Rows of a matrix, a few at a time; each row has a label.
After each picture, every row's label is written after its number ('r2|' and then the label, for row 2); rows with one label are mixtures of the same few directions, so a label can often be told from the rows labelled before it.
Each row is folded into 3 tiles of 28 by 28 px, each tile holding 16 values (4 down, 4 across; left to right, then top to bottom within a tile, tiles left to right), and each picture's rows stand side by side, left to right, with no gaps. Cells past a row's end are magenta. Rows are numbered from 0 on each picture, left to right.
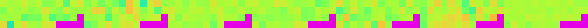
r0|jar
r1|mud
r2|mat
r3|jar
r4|mat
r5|mat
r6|jar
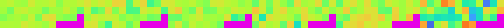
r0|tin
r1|mud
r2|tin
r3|mat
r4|mat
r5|jar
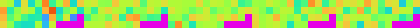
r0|mat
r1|tin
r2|jar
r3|mud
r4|mud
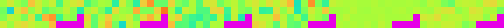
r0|tin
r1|mud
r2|mat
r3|mud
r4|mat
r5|jar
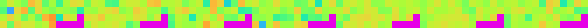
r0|tin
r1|jar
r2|mud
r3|jar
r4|mat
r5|mat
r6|mud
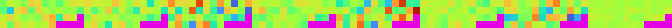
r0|tin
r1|mud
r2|mud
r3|tin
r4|mud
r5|mud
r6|tin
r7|tin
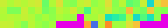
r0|mud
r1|jar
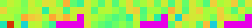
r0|jar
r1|mat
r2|mat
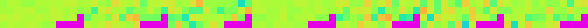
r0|jar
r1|tin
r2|jar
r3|tin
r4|tin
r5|mat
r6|jar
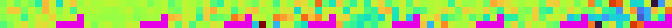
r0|mud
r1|jar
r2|tin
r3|jar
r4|mat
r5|jar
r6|tin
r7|jar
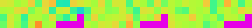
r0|mud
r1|mat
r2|mud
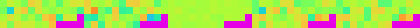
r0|tin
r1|tin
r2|tin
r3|tin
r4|tin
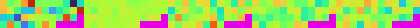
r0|jar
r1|tin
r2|mat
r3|jar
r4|mud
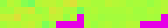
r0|jar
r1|jar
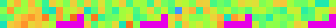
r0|mat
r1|mat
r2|tin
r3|jar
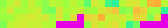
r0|mat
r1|jar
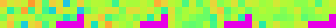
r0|mud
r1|jar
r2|mat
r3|jar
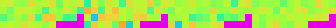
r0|tin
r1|mat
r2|jar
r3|mud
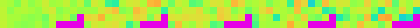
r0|mat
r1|jar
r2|jar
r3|mud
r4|tin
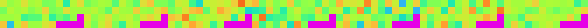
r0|jar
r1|mud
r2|jar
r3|mat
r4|mud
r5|mud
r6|jar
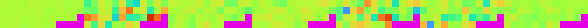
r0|mud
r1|tin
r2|mud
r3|jar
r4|tin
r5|jar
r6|mat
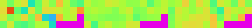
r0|tin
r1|jar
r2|mat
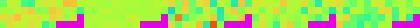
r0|jar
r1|tin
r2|mat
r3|mud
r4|mat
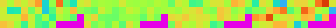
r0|mud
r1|mat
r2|jar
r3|jar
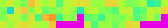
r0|tin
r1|jar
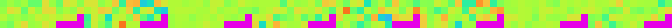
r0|mud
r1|mud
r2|mud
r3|jar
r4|tin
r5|mud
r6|tin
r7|jar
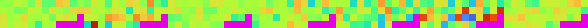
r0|mud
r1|jar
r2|tin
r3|mud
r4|mat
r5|tin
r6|jar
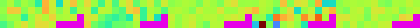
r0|mud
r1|mat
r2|mud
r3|jar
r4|tin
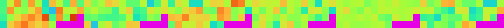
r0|mat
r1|jar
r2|jar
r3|mud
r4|tin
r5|jar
